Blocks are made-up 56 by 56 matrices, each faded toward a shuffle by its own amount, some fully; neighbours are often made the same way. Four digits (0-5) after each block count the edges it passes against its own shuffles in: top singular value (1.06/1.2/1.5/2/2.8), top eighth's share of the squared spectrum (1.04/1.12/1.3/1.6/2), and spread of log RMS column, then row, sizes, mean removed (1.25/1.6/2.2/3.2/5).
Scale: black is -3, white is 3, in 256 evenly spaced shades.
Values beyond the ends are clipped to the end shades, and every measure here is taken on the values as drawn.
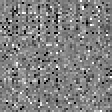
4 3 2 1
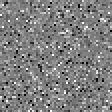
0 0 0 0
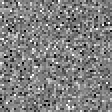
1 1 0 0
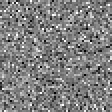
0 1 0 0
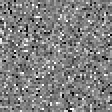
0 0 1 0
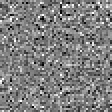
4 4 2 2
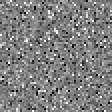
0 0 0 0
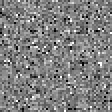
3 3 1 2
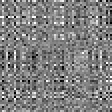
5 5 3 3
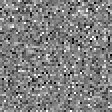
2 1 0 0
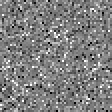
0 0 0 0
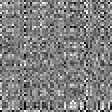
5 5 3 3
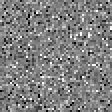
0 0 0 0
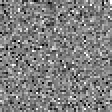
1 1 0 0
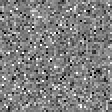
0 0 0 0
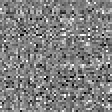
4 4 2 2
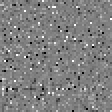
2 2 0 0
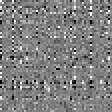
4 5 3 3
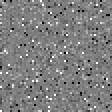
2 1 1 0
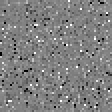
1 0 0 0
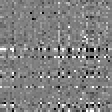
4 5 3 3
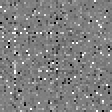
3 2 0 0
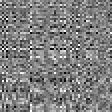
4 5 3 3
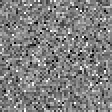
0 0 0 0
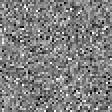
2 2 0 0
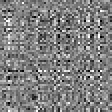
4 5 3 3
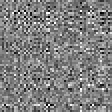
4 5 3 3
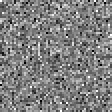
2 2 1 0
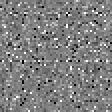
3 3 1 1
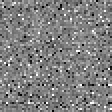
3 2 0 1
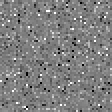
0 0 0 0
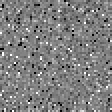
2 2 0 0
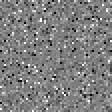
2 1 0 0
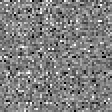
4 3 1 2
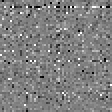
4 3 1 2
